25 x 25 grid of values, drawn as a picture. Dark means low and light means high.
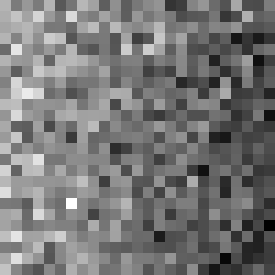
Grain: fine. Odd rows or columns: none. Slope: up to the left.
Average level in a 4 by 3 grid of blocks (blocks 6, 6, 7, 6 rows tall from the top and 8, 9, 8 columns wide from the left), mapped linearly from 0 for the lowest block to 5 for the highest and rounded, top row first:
5 3 1 | 5 3 1 | 5 2 1 | 5 2 0
